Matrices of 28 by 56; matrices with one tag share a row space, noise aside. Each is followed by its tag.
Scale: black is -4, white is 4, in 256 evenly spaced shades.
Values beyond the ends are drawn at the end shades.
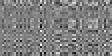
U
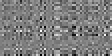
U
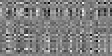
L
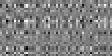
L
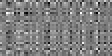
L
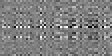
U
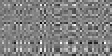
U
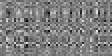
L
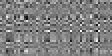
L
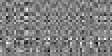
L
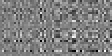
U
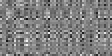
L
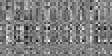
L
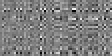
U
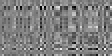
U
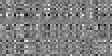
L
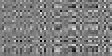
U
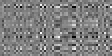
U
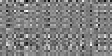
L
